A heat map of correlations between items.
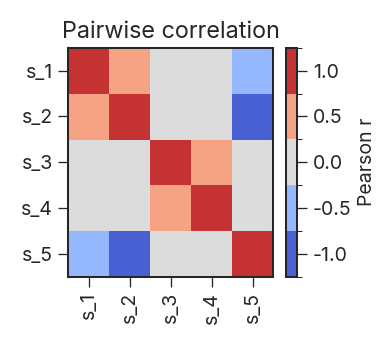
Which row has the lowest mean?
s_5
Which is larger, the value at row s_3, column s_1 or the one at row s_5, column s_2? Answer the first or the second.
the first
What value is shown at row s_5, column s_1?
-0.5
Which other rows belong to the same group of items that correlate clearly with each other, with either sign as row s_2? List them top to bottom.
s_1, s_5
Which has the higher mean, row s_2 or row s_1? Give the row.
s_1
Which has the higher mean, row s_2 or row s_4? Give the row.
s_4
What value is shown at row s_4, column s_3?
0.5
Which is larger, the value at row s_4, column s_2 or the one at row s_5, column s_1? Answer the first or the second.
the first
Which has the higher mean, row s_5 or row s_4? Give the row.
s_4
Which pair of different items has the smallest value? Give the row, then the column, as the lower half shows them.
s_5, s_2
